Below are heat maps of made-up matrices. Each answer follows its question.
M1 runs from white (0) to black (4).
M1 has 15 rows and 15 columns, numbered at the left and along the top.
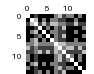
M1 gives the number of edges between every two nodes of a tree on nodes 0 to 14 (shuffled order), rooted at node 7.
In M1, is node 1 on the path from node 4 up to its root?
no
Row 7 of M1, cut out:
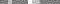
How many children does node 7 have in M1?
3
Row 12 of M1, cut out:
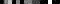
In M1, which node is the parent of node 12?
2
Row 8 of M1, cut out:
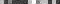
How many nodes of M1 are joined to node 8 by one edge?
5
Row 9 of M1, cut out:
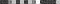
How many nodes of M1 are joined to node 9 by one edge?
4
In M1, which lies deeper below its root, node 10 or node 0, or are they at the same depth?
the same depth
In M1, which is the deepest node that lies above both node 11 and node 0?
8
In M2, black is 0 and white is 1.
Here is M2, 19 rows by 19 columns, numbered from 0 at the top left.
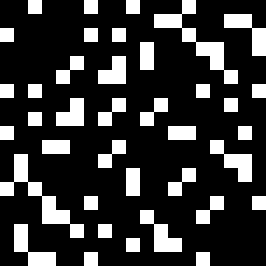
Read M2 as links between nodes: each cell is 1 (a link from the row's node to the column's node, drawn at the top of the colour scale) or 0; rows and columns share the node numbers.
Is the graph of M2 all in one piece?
yes
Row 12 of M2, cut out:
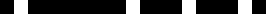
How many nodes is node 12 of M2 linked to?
4
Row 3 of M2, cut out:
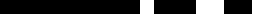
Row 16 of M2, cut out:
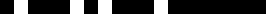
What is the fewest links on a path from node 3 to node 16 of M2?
4
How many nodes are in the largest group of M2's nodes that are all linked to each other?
3
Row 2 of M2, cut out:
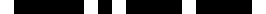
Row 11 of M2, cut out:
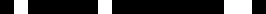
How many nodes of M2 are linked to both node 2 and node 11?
0
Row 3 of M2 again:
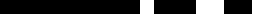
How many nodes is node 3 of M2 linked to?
4
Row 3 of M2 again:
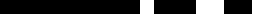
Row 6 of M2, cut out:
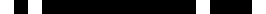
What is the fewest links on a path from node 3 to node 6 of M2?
2
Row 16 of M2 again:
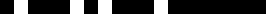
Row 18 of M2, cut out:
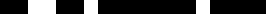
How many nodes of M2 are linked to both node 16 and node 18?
0
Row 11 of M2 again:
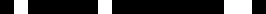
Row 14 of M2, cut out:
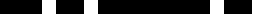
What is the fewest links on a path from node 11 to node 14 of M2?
5
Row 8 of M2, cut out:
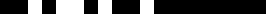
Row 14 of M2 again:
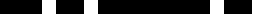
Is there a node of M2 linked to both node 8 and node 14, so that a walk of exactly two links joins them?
no
